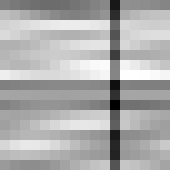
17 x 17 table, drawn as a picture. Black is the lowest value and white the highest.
Average level on the scale: 70%. Roughest part: middle right. Odd lines: column 12.
